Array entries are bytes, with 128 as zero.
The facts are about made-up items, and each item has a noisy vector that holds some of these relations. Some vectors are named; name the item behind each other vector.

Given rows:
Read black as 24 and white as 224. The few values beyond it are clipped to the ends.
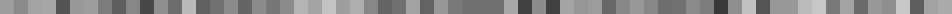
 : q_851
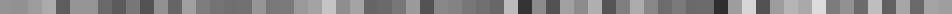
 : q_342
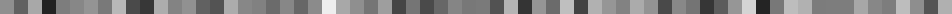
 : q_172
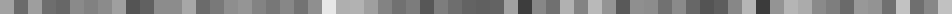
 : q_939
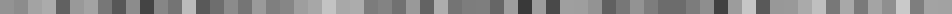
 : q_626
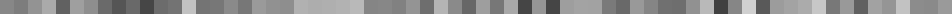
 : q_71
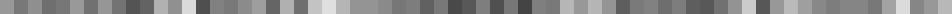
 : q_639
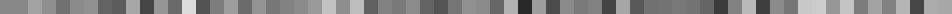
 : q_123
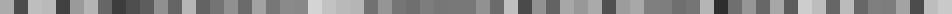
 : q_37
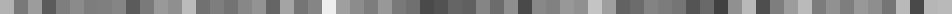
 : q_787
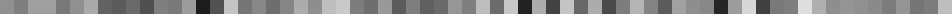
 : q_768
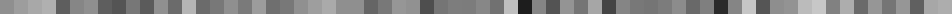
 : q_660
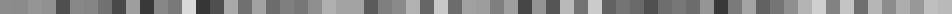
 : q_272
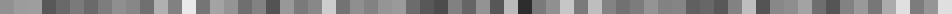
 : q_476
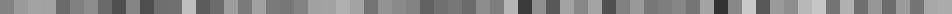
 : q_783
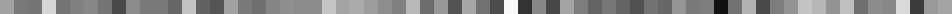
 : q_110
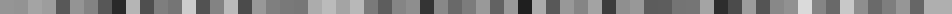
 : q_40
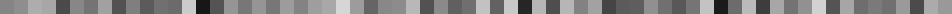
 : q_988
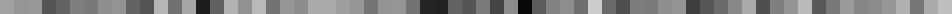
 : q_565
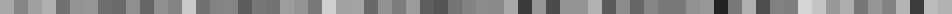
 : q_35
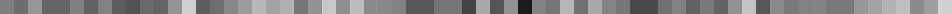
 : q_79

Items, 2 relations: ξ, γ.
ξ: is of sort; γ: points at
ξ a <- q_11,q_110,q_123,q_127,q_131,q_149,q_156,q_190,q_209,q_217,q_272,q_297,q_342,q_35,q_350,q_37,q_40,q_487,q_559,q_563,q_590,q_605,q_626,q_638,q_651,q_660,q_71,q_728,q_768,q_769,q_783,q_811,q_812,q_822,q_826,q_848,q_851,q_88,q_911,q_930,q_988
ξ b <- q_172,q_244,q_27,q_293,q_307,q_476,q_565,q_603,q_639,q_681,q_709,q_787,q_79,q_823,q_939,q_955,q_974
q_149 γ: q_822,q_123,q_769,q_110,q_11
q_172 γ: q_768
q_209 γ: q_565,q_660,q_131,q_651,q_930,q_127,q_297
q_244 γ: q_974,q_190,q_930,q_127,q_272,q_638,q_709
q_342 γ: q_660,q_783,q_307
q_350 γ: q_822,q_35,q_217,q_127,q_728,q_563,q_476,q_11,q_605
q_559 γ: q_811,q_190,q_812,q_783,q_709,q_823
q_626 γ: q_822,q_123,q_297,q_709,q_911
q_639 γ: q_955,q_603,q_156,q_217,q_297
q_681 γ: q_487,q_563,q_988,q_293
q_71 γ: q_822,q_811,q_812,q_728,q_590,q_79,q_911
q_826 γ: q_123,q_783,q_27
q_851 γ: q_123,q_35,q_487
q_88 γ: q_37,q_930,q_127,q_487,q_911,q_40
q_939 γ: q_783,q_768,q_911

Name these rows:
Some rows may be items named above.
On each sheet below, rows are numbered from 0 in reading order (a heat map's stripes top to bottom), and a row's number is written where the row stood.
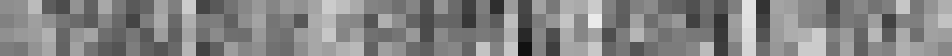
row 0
q_681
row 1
q_307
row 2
q_342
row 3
q_590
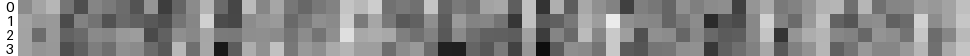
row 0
q_190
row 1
q_974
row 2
q_939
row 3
q_565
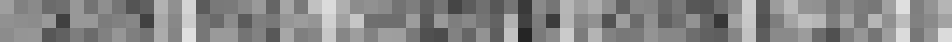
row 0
q_639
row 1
q_350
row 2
q_476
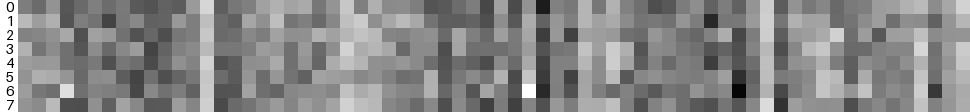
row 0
q_79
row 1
q_823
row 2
q_71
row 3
q_244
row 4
q_709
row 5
q_127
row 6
q_110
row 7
q_681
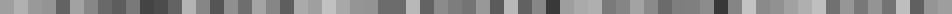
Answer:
q_559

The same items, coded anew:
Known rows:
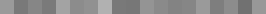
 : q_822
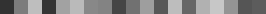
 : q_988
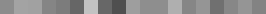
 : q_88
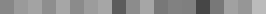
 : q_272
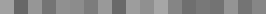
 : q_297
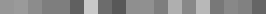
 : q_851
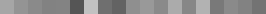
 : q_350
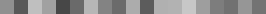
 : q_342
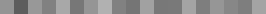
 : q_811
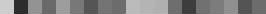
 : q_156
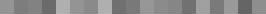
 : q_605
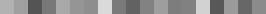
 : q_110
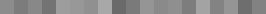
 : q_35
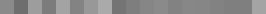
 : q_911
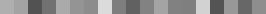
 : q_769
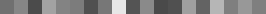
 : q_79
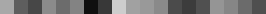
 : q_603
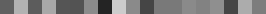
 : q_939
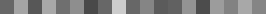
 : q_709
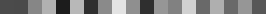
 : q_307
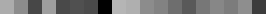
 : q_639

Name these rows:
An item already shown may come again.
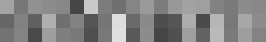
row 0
q_71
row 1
q_823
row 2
q_79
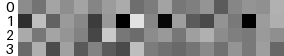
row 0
q_190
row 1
q_172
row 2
q_559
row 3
q_787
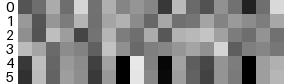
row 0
q_768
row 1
q_590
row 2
q_342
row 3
q_149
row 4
q_172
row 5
q_172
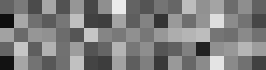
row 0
q_27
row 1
q_293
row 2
q_826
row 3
q_974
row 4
q_293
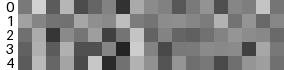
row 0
q_244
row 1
q_11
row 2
q_476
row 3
q_939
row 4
q_565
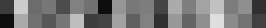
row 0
q_681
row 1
q_293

